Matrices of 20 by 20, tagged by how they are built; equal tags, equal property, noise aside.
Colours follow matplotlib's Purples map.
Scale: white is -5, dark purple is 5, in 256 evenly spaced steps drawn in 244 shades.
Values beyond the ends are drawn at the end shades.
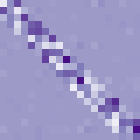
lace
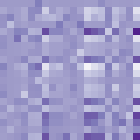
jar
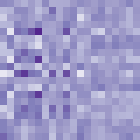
jar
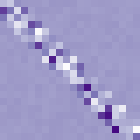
lace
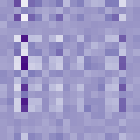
jar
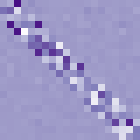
lace
